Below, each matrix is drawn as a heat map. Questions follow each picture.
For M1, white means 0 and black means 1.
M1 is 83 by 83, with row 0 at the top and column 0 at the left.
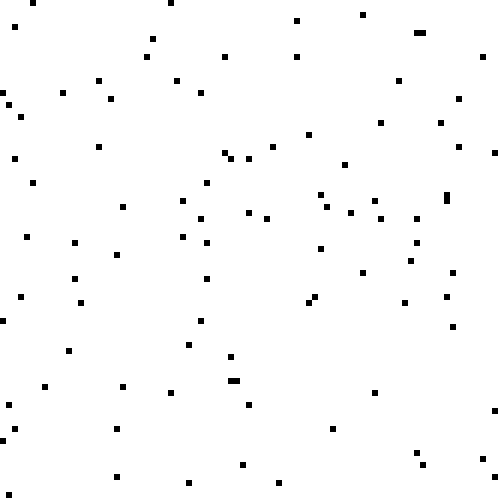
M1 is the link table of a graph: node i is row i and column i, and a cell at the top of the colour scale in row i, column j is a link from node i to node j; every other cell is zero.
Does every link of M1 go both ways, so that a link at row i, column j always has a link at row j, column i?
no
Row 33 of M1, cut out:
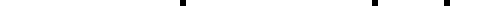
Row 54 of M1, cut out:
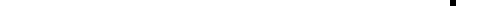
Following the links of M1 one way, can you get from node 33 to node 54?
yes
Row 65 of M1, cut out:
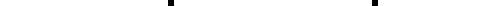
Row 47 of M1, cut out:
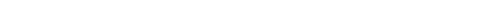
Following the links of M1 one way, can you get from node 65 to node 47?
no
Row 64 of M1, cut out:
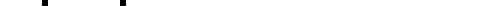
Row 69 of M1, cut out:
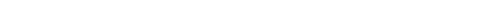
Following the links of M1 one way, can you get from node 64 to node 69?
yes
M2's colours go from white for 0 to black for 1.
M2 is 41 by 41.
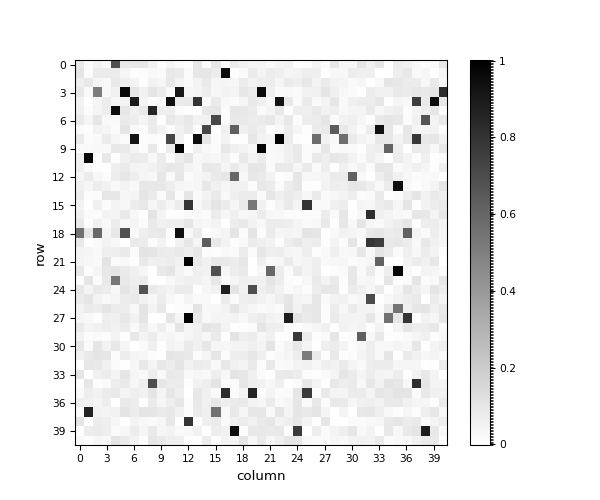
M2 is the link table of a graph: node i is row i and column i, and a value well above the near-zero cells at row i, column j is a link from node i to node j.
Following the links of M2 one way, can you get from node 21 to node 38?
no
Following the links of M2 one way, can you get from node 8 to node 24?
yes
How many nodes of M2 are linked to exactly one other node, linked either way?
3
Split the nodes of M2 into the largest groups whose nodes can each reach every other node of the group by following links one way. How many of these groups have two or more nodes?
0
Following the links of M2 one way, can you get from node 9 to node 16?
yes
